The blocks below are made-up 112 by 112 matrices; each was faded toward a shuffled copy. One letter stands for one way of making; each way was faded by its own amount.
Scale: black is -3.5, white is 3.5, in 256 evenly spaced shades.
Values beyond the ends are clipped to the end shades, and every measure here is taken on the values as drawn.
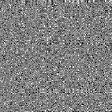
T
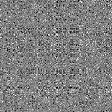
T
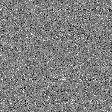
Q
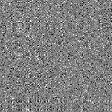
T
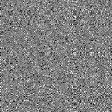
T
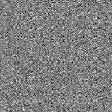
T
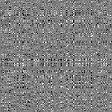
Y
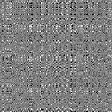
Y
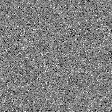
Q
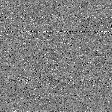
Q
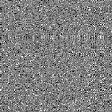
T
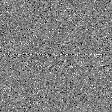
Q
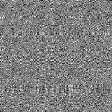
T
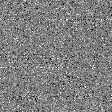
Q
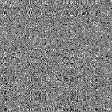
T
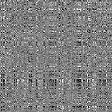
Y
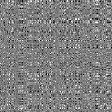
Y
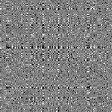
Y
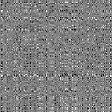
Y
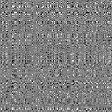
Y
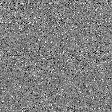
Q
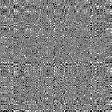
Y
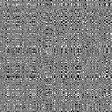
Y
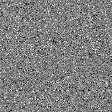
Q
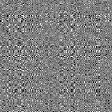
Y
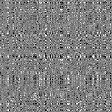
Y
